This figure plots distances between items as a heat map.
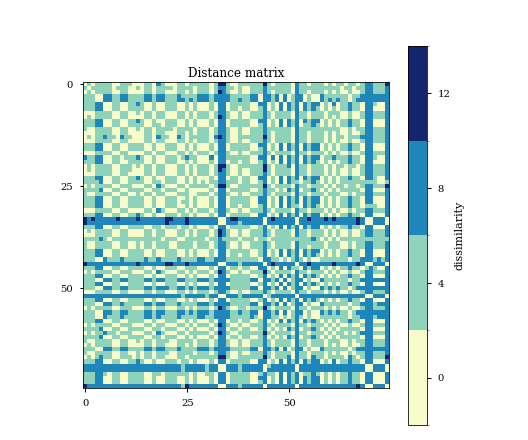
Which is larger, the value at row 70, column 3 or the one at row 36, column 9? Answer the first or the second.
the first
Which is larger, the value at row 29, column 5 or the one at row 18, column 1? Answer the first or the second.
the second
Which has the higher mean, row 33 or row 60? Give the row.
33
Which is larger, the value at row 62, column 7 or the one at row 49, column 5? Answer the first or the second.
the first
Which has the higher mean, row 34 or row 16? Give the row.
34
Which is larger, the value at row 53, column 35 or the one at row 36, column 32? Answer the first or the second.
the second
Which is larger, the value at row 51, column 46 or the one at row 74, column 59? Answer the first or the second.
the second
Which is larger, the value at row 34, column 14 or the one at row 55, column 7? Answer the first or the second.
the first
